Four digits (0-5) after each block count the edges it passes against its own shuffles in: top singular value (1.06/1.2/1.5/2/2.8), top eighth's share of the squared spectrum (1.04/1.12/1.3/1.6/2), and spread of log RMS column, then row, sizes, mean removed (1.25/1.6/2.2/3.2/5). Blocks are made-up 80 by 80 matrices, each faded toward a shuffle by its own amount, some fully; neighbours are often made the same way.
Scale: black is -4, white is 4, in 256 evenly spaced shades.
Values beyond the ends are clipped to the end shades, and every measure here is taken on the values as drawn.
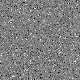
0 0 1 0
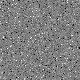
0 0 0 0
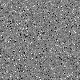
0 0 0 0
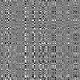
5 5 4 3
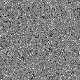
3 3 1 1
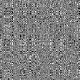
4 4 3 2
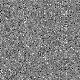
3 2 1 0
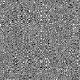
4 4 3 2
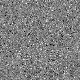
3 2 1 0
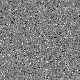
1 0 0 0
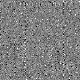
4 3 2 0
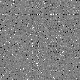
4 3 1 1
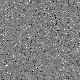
2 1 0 0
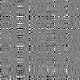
5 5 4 3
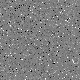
1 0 0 0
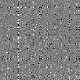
4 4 3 2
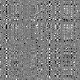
4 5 4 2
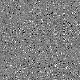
3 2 1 1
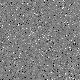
0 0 0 0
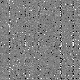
4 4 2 1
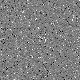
0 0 0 0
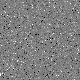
0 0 0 0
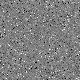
0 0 0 0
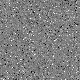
0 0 0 0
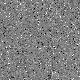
2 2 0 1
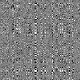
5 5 3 3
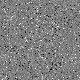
2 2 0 0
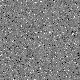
0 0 0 0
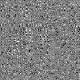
4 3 1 2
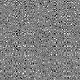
4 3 2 2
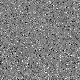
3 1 0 0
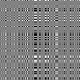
5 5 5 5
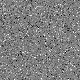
3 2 0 0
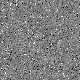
2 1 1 0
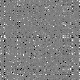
4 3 2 2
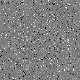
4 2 1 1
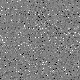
3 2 1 1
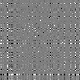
5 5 3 3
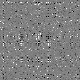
4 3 2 2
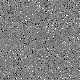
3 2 1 1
